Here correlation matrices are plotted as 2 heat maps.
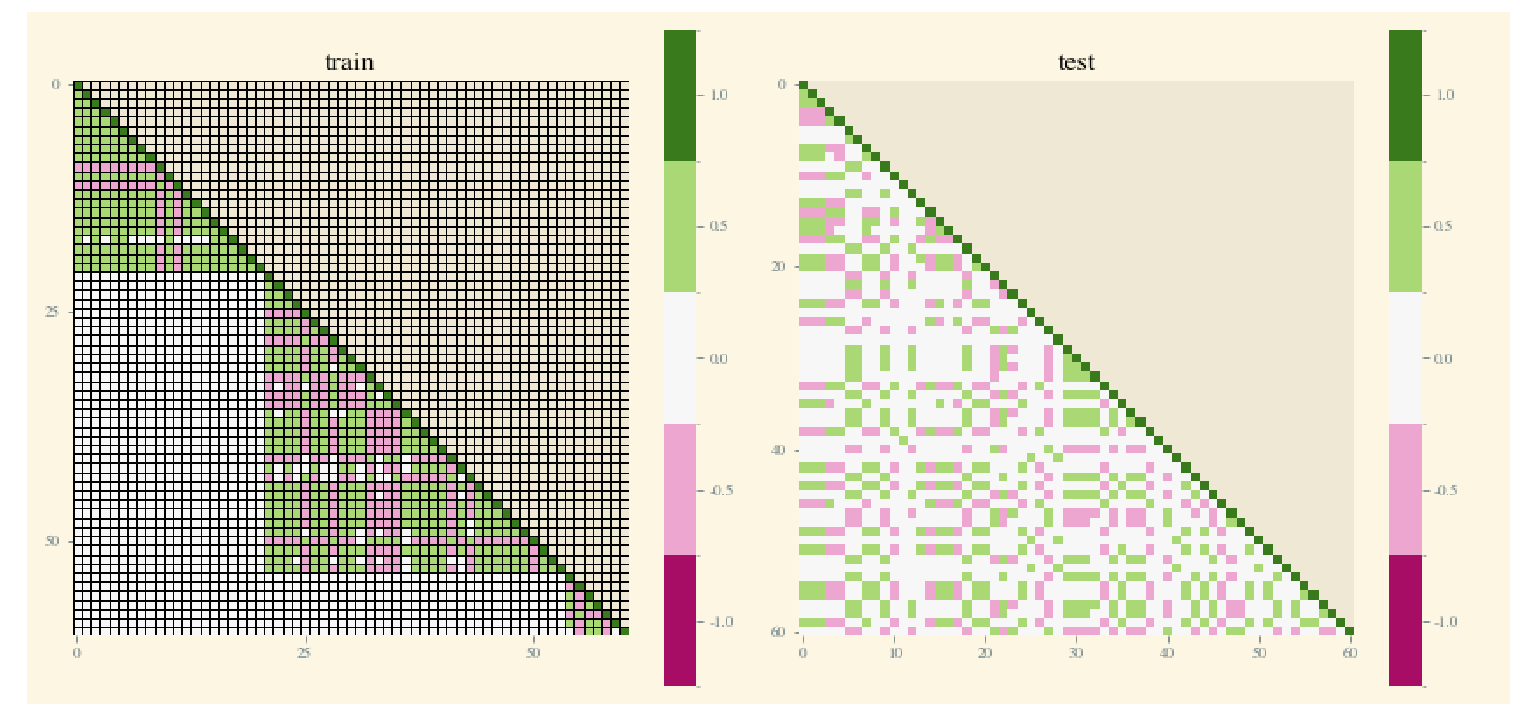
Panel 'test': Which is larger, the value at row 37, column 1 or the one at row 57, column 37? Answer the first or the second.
the second
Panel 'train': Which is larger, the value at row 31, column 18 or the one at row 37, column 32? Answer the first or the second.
the first
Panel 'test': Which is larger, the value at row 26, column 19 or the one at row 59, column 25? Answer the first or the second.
the second
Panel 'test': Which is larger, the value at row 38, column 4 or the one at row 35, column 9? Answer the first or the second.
the first
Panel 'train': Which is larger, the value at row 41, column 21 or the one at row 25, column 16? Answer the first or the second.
the second
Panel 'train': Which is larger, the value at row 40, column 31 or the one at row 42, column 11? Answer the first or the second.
the first
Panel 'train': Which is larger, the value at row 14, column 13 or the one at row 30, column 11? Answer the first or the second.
the first
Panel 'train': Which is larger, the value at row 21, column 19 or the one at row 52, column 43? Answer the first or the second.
the first
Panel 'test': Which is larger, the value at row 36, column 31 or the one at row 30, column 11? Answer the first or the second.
the first
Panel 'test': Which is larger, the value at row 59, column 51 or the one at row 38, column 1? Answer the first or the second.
the first
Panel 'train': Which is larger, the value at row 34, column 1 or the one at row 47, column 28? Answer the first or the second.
the first
